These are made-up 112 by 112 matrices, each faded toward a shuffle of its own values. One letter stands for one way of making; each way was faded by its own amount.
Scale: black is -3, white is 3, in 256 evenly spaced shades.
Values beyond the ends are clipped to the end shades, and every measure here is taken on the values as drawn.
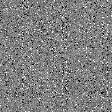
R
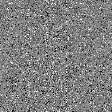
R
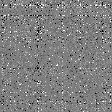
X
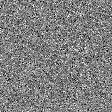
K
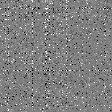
X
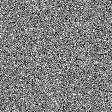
K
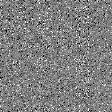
R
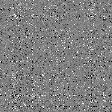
X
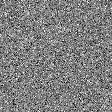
K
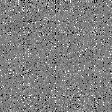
X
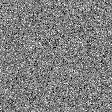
K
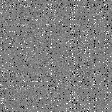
X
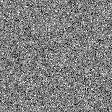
K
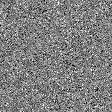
K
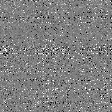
X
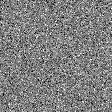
K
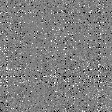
X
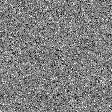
K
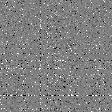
X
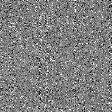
R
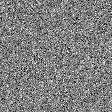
K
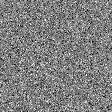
K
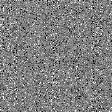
R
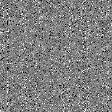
R
